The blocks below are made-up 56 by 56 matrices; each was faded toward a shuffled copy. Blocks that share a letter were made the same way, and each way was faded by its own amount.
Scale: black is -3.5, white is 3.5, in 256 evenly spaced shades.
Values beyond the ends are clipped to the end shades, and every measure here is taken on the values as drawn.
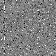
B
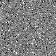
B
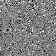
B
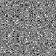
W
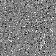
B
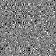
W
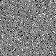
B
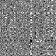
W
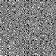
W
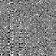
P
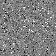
B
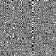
P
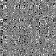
P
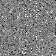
B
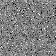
B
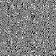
P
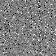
B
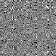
P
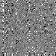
P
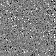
B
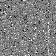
B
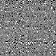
P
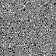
B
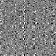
P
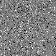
B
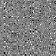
P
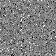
B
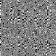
P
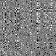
P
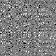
P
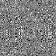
W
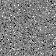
B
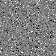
B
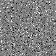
B
